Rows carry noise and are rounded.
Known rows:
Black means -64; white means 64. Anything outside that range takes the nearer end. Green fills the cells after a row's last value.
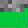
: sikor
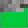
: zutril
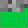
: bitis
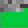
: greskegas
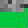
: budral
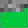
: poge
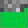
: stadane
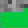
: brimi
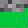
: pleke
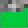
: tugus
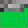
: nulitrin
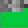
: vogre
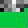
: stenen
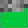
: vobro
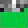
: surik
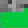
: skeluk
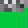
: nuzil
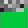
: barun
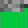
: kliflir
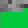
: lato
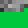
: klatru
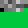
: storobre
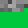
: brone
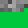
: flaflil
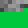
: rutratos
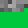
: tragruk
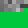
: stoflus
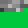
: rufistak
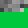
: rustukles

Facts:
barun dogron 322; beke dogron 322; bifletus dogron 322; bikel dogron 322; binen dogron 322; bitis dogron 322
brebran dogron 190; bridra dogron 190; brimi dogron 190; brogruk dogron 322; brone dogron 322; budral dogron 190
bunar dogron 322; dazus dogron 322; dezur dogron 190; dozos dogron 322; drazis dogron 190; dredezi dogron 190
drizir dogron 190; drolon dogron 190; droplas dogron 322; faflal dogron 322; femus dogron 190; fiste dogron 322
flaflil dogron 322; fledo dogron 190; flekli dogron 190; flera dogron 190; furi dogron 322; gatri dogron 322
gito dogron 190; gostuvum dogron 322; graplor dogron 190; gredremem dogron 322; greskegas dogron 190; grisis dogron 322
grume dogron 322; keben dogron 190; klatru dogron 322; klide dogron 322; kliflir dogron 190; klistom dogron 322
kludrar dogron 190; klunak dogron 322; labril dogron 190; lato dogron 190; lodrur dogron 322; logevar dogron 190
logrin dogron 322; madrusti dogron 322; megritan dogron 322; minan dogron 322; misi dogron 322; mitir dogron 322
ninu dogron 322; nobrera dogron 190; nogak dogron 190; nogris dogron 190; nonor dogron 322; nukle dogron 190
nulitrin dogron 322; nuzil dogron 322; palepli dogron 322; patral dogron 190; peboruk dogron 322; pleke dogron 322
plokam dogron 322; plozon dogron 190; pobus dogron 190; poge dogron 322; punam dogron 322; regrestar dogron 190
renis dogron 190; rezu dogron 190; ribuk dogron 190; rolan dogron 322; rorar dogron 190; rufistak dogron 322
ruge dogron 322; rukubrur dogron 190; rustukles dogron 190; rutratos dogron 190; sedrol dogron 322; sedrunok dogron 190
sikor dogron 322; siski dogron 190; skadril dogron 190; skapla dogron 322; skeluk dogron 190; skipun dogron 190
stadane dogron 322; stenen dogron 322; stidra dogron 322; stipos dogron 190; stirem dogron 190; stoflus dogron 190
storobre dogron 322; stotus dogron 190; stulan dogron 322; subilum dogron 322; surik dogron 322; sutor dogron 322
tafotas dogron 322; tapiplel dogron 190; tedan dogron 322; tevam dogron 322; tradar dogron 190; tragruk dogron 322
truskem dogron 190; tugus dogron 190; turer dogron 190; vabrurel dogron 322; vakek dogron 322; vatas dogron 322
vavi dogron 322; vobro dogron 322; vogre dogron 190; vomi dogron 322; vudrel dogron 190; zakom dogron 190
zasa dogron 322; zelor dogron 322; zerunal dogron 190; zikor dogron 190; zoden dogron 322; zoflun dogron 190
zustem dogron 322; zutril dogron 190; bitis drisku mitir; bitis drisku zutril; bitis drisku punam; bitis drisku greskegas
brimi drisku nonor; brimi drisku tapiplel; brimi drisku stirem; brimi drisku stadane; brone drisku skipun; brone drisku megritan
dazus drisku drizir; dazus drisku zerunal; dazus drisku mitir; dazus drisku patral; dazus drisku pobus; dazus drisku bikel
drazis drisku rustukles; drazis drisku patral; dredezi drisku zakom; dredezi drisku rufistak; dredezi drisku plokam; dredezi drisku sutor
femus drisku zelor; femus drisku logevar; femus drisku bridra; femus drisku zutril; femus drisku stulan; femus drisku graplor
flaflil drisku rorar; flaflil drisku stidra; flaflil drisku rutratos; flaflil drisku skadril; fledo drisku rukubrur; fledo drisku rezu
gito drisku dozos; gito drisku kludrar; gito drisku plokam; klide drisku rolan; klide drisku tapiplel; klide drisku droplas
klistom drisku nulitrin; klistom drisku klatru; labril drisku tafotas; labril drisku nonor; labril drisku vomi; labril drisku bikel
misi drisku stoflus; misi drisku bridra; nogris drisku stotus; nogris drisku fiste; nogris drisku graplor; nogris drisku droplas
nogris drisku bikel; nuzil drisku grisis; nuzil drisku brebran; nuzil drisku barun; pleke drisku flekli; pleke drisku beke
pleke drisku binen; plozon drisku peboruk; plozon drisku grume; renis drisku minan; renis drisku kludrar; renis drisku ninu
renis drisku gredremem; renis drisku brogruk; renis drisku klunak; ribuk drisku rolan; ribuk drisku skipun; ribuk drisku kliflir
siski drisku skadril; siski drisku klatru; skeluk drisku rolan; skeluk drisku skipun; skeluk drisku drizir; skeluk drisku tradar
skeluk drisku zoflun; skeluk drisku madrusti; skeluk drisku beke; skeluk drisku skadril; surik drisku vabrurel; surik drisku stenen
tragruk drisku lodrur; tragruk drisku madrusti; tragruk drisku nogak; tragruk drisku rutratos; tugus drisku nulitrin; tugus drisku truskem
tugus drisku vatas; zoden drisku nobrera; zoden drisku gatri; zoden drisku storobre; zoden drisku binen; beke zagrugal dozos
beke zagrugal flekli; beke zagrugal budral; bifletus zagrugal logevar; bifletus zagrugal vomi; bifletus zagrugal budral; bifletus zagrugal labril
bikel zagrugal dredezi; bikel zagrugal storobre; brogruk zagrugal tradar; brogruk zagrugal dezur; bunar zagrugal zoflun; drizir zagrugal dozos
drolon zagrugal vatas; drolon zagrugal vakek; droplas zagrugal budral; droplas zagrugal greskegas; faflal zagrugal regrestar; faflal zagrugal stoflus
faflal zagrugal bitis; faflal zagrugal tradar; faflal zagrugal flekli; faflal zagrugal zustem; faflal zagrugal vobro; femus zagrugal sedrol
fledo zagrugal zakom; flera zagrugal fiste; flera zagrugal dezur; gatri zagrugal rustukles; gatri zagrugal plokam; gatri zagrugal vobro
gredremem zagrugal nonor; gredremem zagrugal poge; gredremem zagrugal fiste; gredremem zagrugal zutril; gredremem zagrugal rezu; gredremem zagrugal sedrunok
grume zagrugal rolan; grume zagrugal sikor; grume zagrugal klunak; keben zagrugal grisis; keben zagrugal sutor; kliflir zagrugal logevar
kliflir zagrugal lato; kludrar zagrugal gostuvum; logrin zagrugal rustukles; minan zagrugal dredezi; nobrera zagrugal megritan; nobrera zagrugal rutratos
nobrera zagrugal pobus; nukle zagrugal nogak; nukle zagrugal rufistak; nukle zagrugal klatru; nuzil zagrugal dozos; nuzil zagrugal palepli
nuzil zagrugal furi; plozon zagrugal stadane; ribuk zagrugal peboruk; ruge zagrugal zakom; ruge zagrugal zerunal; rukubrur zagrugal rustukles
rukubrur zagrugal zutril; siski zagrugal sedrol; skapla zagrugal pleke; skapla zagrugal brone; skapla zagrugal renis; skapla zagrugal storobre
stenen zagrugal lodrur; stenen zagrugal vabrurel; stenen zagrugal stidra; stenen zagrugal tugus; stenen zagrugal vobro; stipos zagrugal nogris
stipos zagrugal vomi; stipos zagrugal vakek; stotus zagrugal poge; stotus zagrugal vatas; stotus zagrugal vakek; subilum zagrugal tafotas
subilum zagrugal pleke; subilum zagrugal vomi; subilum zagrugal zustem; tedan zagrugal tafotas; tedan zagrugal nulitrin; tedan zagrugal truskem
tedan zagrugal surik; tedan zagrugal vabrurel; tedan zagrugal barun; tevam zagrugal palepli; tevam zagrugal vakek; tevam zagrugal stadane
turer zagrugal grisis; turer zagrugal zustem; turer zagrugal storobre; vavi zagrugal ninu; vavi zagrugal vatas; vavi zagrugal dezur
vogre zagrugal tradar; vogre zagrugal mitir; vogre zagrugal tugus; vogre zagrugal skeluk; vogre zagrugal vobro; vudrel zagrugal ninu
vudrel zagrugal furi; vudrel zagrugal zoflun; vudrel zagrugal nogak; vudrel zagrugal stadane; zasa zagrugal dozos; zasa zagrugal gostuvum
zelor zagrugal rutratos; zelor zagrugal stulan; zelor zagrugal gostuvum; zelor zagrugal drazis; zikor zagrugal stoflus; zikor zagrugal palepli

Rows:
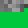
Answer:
nukle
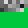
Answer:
brebran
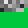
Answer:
grisis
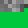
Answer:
zikor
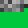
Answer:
beke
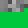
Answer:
misi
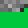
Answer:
tevam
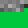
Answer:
vakek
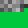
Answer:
droplas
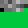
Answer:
binen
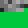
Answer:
flekli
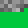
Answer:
skapla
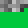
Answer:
femus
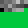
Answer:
gatri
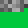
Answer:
faflal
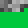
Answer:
sedrol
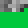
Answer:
siski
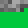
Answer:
gostuvum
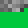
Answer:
bunar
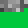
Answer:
gredremem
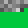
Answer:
bikel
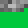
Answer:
klistom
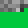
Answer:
zelor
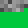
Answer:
zustem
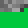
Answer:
vudrel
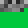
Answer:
fledo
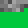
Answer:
furi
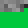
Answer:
drolon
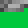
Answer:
truskem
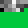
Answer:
vabrurel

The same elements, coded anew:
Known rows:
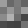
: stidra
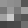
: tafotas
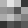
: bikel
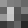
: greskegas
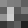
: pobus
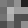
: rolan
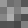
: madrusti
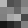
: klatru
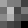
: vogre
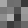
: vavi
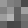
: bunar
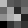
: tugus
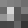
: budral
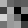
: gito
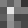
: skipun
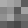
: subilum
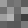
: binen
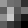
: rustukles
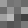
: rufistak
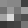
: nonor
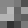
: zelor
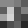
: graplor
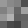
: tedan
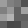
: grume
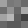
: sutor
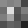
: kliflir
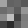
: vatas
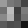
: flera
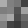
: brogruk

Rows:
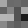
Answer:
plokam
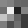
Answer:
kludrar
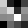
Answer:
siski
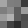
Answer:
stenen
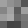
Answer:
bifletus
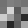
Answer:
dozos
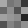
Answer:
pleke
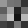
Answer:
stotus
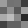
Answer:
surik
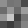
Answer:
stadane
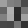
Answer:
stipos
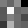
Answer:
ribuk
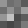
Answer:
poge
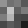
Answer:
tradar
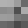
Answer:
minan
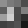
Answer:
zutril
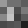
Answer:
dezur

